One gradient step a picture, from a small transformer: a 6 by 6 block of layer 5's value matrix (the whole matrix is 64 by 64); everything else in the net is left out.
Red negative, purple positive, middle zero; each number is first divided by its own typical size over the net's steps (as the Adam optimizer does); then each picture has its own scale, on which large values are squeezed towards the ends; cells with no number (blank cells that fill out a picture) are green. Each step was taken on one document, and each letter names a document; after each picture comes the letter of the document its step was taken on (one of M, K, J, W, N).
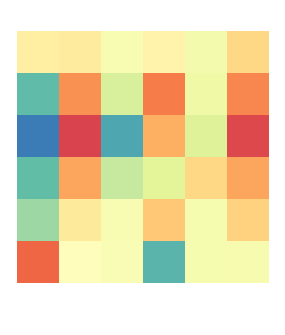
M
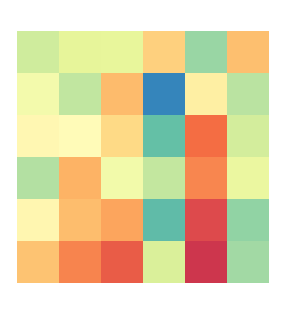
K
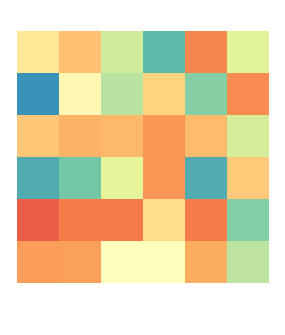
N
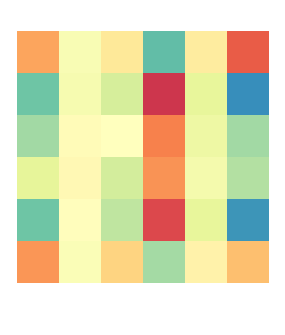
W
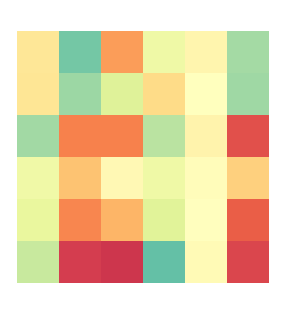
M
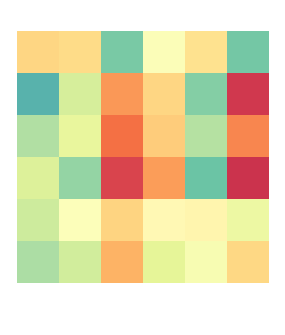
N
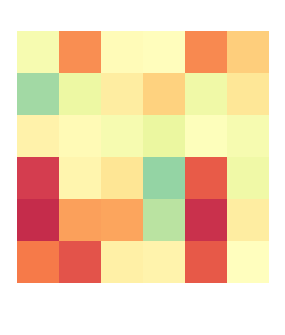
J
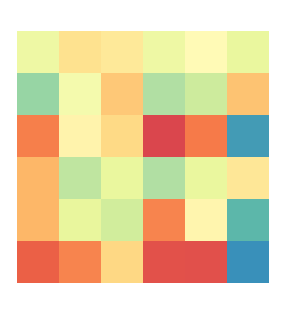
K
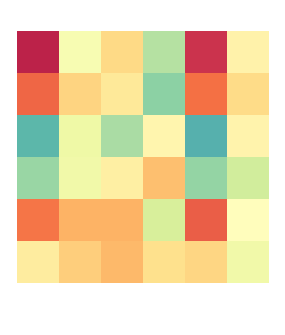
J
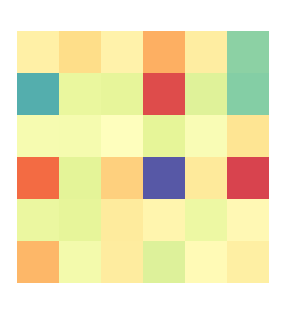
W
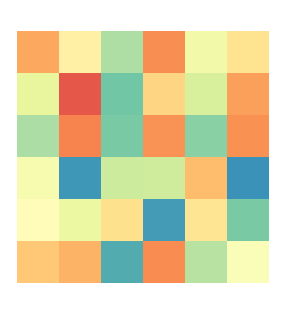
M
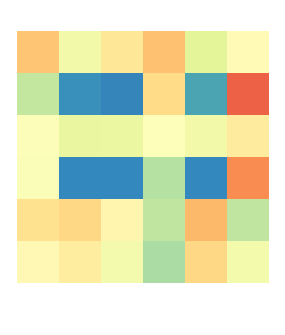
K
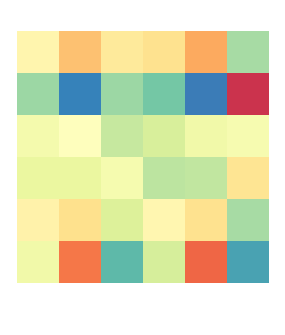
K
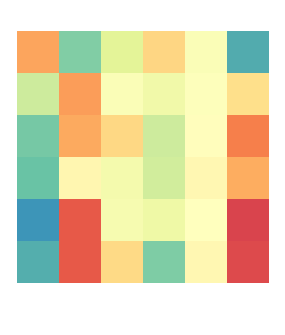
M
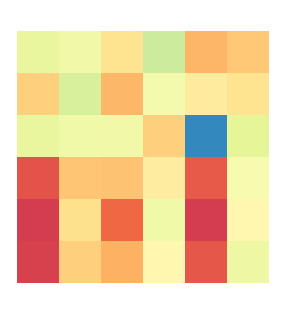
J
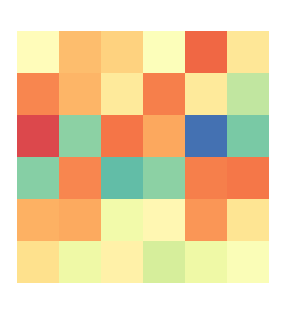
J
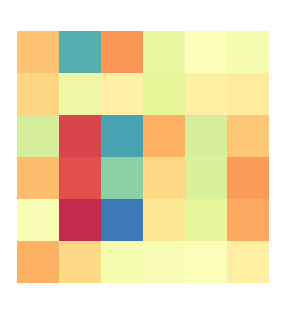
M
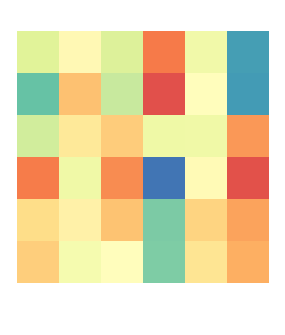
W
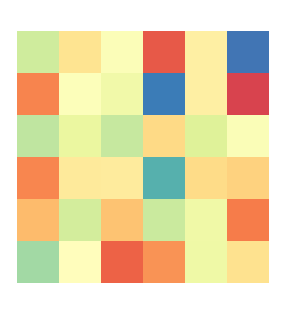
W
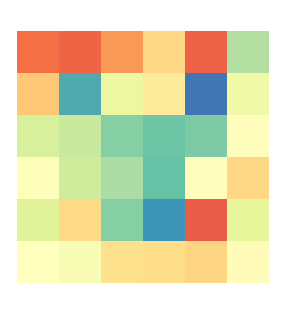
K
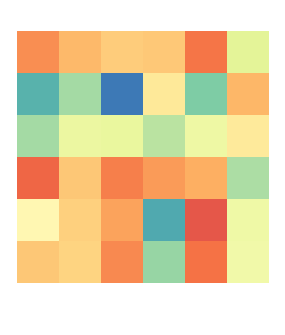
K
